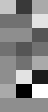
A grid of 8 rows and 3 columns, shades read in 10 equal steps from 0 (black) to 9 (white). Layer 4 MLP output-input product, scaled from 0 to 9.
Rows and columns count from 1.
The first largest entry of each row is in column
1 3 1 1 3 2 3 1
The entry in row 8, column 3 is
5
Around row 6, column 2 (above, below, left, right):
4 0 5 1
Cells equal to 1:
1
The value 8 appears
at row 2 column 3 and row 6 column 2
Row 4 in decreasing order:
4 4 3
